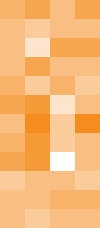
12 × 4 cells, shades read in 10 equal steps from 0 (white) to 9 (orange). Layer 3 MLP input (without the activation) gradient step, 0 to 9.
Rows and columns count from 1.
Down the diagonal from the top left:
6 4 7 5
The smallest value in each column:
4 2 0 4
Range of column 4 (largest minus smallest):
5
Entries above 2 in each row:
4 4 3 4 4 3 4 4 3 4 4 4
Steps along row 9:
up down up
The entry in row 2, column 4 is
5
